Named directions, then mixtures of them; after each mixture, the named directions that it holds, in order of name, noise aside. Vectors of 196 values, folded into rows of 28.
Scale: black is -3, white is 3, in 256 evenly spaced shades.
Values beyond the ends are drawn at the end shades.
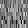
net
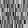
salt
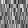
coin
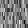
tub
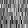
net, tub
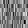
salt, tub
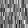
tub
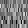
net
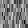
coin, tub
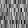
coin, net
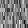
tub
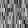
tub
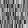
salt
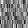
coin, salt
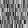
salt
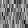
coin, tub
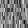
tub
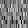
net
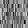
salt, tub
